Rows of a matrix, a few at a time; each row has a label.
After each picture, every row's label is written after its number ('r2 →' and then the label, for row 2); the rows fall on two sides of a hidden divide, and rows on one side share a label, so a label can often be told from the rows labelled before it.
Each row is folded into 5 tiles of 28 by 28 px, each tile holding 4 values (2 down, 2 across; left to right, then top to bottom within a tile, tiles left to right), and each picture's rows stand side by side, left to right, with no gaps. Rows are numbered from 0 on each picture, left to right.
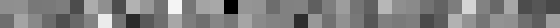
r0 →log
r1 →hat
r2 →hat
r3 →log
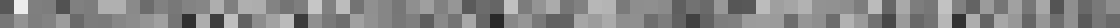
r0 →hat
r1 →hat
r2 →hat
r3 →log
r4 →log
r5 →hat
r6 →hat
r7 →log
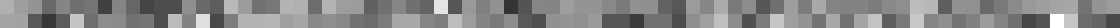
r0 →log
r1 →hat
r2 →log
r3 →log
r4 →log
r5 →log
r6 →log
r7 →log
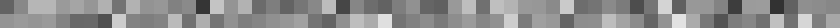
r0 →hat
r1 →hat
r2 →log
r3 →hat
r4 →hat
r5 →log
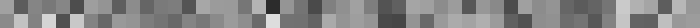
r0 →log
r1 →hat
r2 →log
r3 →hat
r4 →hat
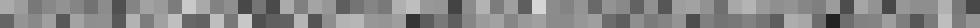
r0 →log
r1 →log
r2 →log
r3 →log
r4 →log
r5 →log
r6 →hat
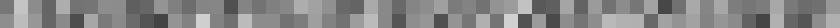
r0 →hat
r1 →hat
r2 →log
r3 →hat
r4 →log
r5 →log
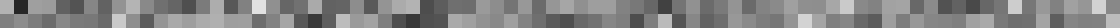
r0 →log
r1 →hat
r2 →hat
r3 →hat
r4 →log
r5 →hat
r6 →log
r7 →hat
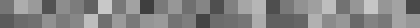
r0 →hat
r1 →hat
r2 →hat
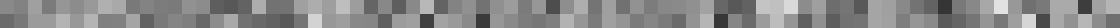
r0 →hat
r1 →log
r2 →hat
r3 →log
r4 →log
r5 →hat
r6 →log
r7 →log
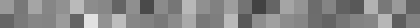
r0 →hat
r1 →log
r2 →log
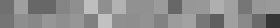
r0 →hat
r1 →log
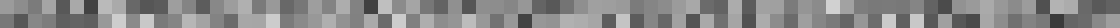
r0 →hat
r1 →hat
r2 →hat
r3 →hat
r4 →hat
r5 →hat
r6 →log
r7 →log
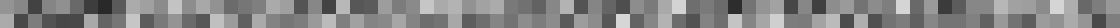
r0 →log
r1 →log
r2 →hat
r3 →log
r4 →hat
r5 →hat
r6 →log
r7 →log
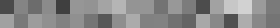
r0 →hat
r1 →hat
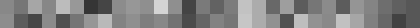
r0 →log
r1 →hat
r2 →log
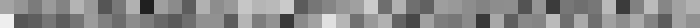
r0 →log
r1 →hat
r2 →log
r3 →log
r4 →log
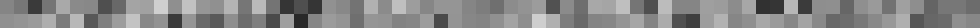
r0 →log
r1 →log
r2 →hat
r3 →hat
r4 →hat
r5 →log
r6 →hat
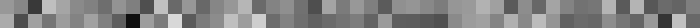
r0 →log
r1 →hat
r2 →log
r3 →hat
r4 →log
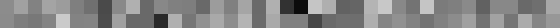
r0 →log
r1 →hat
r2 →hat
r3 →log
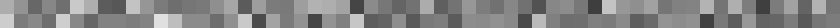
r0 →log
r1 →log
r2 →log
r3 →log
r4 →log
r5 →log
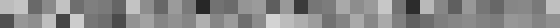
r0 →log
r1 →hat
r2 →hat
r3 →log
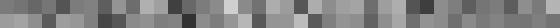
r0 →log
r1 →log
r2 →hat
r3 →hat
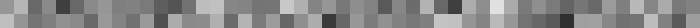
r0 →log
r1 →hat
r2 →log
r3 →log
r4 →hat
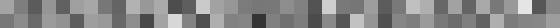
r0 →log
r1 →log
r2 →log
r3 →hat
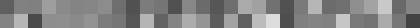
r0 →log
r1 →hat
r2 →hat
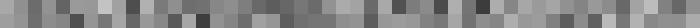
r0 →hat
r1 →log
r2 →hat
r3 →hat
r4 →log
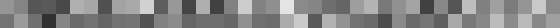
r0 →log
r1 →hat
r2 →log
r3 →hat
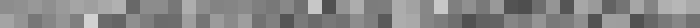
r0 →hat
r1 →log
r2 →hat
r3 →log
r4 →hat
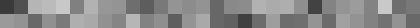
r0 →hat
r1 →hat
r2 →hat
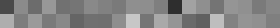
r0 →hat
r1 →log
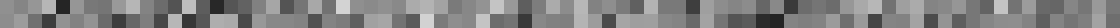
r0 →log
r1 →log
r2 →hat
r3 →log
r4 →log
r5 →log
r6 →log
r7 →log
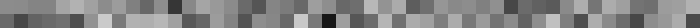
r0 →hat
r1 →log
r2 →hat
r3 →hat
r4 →hat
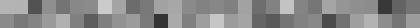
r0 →hat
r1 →hat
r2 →log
